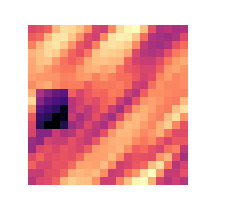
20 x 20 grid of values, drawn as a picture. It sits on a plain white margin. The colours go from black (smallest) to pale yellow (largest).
Grain: diagonal, up to the right. Mirror symmetry: none. Odd patch: lower, in the middle left. Average level on the scale: 70%. Roughest part: middle left. Histogram: skewed, a long tail of low values. Ninth with the lowest average: middle left.
